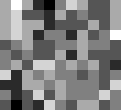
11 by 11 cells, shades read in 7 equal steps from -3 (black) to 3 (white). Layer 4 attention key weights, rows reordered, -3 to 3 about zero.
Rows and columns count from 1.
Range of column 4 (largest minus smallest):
4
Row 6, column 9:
-1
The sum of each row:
2 -2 1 3 -2 -6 3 0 0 1 -5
